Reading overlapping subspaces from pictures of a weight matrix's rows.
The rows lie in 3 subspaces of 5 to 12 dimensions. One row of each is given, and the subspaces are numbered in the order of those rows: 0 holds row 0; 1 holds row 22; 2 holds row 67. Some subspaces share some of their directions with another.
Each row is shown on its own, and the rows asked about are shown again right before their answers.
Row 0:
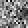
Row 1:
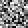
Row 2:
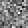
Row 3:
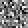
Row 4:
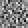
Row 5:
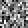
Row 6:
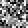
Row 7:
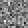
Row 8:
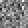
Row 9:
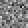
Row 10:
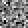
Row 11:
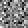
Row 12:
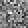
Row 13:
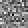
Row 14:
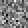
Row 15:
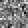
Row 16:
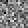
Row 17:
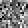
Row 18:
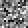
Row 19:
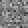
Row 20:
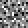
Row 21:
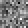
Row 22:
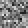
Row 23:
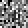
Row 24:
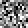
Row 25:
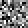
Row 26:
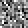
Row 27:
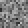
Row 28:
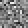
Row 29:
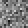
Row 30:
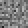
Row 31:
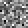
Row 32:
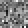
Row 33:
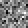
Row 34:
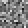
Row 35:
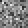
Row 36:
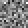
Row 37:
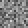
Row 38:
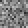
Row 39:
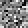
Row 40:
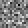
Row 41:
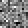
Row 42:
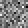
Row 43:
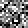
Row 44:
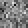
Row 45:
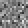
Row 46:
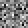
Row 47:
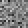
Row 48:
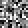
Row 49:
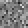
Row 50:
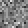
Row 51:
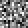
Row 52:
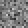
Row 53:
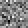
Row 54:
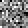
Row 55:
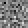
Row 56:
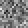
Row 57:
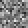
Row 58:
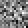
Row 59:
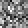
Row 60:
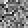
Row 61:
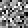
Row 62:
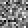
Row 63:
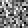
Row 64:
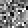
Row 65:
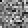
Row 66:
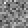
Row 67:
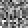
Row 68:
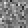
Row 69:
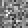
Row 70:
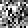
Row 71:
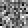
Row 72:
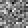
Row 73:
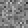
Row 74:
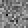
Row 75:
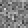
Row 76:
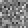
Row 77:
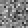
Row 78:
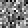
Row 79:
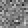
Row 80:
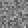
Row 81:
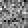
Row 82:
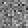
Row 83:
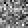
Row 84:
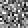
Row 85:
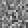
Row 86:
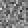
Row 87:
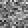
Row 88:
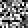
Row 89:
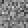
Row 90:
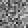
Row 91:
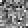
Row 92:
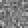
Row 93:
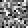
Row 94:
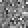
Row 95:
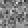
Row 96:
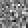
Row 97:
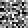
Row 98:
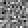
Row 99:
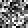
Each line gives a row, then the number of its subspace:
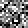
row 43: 1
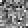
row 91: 0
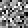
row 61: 1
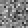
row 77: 0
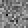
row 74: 0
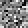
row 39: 0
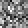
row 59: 2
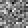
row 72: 1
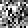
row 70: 1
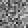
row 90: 0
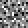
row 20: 1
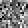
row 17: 1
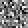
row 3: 2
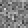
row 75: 0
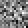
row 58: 2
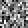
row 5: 2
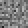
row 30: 0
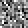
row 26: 2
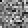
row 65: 1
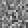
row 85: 0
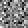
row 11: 2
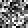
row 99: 2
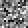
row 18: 0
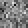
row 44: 2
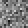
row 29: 1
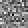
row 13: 1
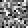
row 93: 0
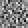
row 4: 2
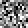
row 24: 0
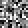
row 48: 2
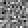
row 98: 0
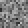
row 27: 2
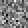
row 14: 2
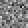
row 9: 0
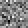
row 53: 0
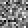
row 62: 0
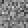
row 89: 0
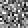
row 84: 1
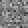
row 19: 1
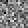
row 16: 1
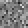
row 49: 1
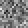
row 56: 2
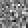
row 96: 0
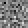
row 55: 0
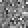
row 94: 1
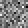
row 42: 1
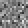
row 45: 1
